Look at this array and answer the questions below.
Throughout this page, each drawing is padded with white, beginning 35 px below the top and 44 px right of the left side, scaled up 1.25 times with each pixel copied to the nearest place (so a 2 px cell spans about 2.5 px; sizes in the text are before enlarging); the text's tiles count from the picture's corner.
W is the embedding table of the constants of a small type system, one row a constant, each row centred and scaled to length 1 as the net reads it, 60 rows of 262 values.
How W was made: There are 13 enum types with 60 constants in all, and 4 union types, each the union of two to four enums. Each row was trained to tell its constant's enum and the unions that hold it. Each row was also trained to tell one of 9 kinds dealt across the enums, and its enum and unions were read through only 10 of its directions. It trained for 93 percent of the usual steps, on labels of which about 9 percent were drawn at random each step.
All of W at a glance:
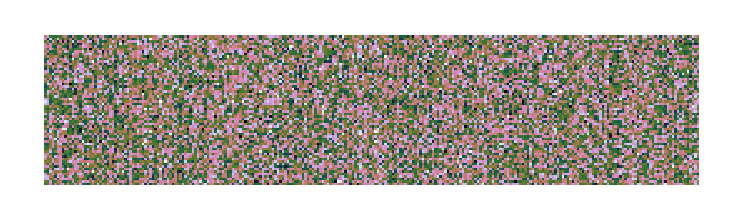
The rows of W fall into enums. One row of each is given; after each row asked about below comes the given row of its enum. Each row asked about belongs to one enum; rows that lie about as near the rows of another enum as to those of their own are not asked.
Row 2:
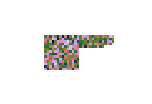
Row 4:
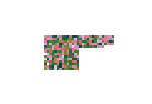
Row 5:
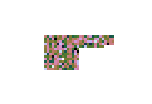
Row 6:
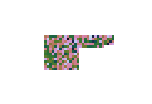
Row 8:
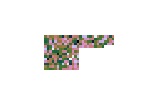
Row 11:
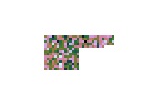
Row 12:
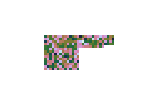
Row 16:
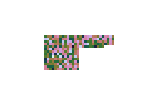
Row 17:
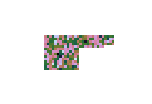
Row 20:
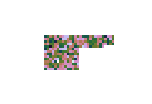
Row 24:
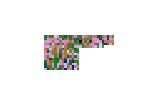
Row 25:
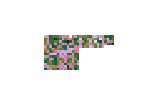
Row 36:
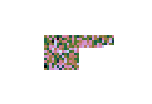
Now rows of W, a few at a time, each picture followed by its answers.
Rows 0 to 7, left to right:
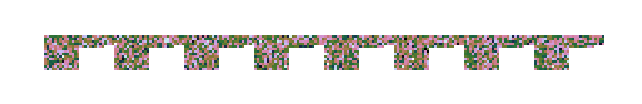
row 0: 8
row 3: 16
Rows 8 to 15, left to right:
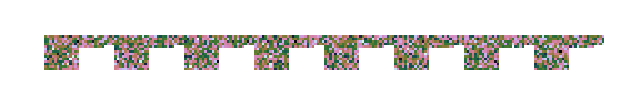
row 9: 20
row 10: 36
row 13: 24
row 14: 16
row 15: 2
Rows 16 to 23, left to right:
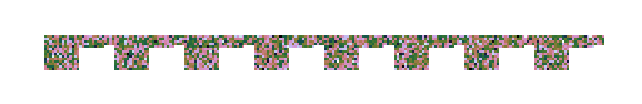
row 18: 25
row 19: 12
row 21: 36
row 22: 24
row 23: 12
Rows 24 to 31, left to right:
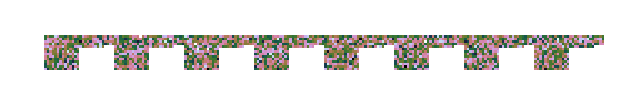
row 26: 6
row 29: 24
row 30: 2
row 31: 4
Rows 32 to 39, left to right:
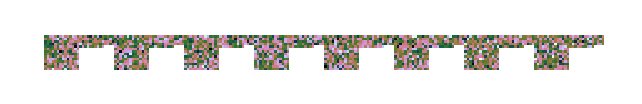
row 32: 20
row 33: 17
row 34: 20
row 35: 4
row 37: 20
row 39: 8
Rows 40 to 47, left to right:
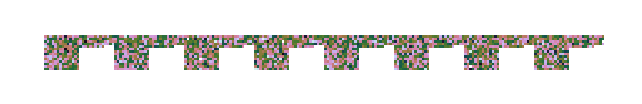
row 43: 12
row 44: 17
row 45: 4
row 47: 6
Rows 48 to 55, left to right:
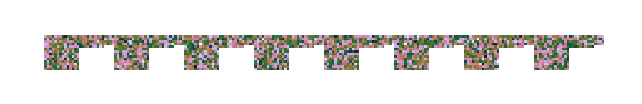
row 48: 4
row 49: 17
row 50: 25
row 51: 4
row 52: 6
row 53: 17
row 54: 5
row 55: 17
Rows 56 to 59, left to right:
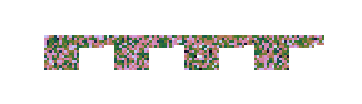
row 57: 20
